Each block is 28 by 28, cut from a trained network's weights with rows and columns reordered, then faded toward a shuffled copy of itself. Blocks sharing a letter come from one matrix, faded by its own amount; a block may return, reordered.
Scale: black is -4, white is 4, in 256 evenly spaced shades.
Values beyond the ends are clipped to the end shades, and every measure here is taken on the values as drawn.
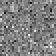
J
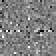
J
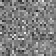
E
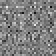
E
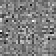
E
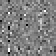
J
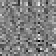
E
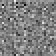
J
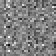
E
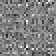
E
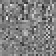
E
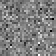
J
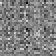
E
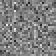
J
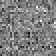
E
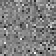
J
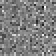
J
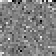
J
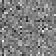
J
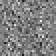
J
